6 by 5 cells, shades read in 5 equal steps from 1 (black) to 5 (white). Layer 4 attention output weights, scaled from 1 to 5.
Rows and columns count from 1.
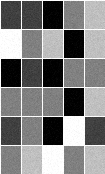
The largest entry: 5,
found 3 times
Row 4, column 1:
3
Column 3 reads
1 4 1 3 1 5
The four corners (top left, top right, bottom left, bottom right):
2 4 3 4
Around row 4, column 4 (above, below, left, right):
3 5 3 4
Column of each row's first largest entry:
5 1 4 5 4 3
